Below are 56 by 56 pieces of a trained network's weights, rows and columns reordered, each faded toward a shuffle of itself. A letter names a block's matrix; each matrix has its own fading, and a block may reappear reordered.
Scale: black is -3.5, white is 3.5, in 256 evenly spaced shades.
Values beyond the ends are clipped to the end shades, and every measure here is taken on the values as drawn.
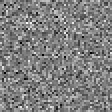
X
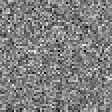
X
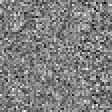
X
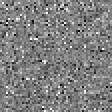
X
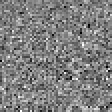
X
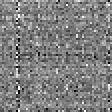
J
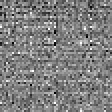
J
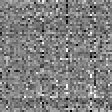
J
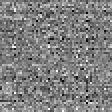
J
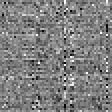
J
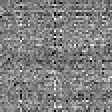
J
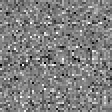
X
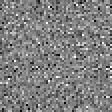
X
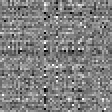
J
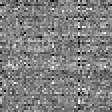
J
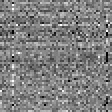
J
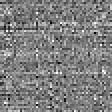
J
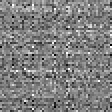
J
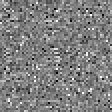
X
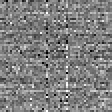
J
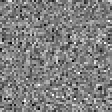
X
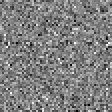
X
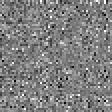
X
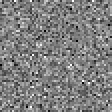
X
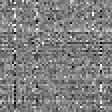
J
